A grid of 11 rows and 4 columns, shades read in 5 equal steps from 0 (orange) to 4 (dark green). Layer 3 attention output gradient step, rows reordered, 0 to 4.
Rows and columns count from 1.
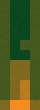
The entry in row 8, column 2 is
2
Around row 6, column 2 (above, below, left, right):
4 2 3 4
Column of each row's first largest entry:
2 2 2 2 2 2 1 1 1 1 1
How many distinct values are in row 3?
2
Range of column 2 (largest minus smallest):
4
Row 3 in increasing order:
3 3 4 4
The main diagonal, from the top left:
3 4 4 3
